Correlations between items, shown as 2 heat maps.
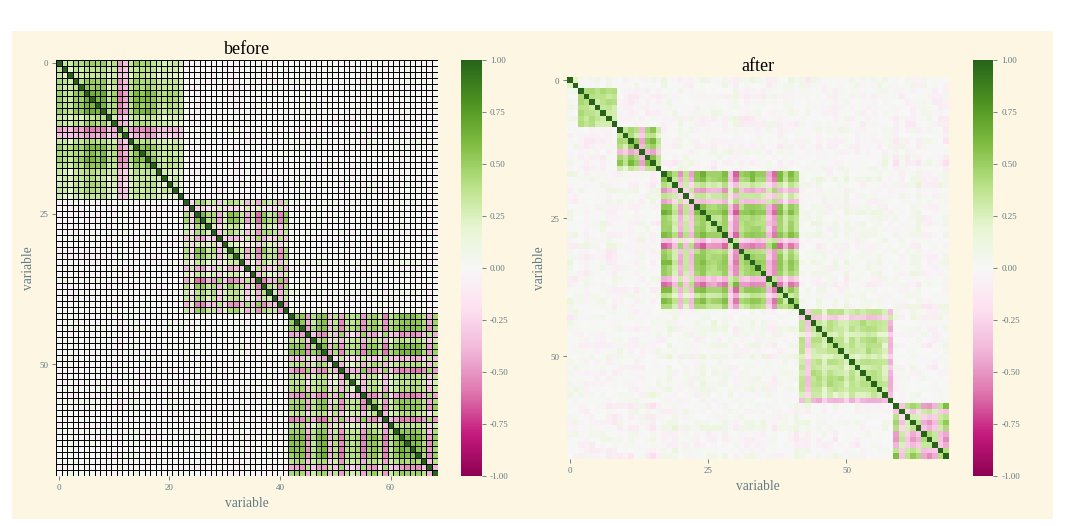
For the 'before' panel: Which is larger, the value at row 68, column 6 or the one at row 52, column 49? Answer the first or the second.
the first
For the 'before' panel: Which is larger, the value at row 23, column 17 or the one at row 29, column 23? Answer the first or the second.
the first
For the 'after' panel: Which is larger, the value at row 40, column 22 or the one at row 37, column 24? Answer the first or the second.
the first
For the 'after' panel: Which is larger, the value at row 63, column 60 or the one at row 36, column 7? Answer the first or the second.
the second
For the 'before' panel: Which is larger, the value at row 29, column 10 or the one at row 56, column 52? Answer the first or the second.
the second
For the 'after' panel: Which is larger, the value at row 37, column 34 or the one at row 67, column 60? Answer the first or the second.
the second
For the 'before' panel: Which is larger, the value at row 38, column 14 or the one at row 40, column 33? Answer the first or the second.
the first
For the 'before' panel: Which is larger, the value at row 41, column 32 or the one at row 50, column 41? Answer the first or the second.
the first
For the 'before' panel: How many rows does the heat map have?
69
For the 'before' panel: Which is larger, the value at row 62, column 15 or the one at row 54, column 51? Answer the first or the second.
the first
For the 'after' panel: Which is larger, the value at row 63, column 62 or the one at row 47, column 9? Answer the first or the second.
the first
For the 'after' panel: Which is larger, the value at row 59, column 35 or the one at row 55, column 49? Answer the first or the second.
the second
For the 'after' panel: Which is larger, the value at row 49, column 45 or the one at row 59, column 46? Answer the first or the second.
the first
